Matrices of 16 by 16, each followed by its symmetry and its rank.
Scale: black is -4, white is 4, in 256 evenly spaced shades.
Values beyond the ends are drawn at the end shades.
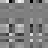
neither, rank one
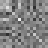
symmetric, rank three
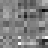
neither, rank three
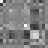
symmetric, rank three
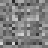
neither, rank three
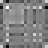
symmetric, rank two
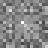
symmetric, rank three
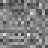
neither, rank three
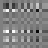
neither, rank one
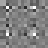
symmetric, rank two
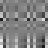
neither, rank one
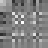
symmetric, rank two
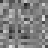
neither, rank three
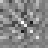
symmetric, rank three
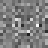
neither, rank three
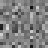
neither, rank three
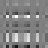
neither, rank one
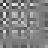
symmetric, rank two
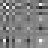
symmetric, rank two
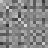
symmetric, rank three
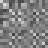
symmetric, rank three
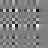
neither, rank one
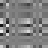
neither, rank one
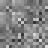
symmetric, rank three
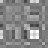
symmetric, rank two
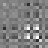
symmetric, rank two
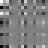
neither, rank one
